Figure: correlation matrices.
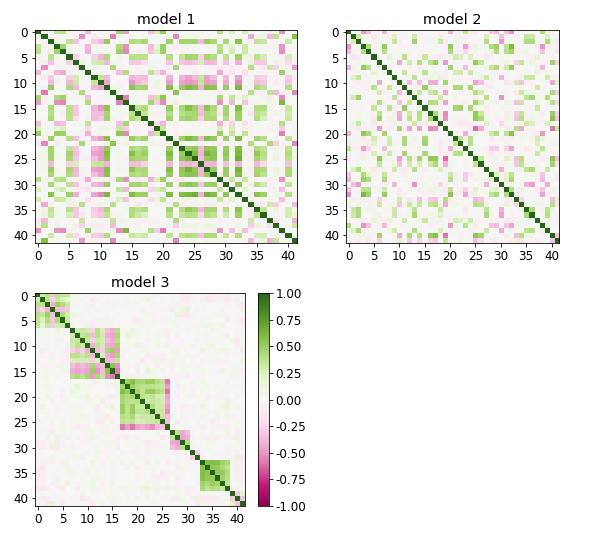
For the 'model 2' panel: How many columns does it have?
42
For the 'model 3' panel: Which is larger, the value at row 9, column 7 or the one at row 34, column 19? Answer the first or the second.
the first
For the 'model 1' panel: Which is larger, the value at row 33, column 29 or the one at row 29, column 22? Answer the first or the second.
the first
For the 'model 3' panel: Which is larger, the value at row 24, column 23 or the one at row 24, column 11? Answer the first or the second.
the first
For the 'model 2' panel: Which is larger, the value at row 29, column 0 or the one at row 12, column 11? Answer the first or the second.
the second
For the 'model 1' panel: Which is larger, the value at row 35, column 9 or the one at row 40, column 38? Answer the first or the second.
the second
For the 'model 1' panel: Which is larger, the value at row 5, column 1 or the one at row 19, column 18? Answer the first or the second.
the first
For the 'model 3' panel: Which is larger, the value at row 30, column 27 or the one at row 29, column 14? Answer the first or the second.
the second
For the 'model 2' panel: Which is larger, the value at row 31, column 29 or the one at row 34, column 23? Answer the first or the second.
the first
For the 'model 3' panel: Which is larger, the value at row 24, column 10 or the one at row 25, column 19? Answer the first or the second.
the second
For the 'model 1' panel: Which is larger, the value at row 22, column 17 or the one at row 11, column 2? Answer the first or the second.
the second
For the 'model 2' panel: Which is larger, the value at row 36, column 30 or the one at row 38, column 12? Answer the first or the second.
the second
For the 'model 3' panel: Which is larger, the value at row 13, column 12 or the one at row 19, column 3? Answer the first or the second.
the first
